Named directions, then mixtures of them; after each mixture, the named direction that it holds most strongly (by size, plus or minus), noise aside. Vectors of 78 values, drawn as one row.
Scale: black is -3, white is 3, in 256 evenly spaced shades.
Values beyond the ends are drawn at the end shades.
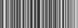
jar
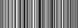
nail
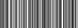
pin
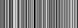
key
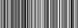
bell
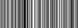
bell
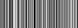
key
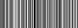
key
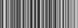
jar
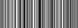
nail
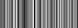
key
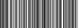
pin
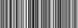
nail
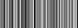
key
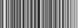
jar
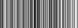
jar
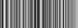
jar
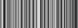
jar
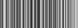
jar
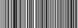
key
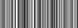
nail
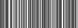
pin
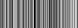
key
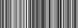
bell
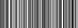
pin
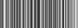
jar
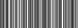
pin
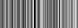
jar
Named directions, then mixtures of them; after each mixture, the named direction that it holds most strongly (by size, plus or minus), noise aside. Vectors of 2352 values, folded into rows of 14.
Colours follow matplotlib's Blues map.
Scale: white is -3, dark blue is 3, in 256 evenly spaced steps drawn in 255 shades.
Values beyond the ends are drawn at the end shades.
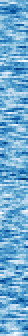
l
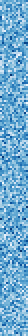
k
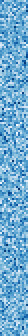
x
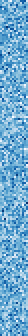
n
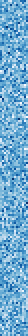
n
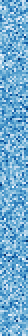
n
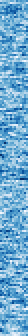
l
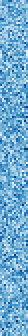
n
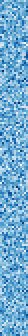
x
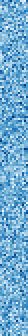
n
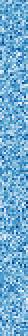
k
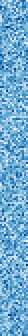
n
